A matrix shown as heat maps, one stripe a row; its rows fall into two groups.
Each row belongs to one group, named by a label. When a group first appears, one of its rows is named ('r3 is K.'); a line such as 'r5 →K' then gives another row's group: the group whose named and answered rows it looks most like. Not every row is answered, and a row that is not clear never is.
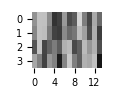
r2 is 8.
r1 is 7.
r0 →7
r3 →8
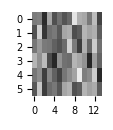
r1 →8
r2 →8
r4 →7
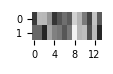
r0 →7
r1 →7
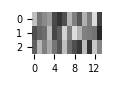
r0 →8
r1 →7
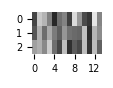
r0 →7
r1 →8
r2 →8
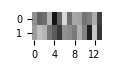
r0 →7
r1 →7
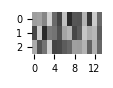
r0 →8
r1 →8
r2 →7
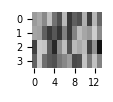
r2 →7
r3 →8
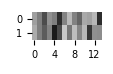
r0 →8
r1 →7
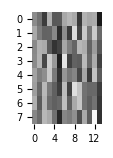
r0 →8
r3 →8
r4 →8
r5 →7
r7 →8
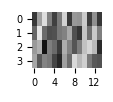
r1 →8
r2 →8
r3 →7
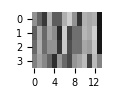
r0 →8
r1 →8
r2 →8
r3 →7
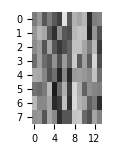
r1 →7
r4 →7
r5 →7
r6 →7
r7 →7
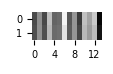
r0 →8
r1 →8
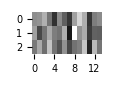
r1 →7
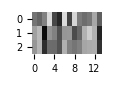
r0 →7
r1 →8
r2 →8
